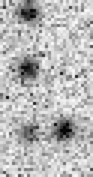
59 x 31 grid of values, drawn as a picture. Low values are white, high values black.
Mirror symmetry: none. Slope: none. Average level on the scale: 30%. Bumps: four. Histogram: skewed, a long tail of high values.
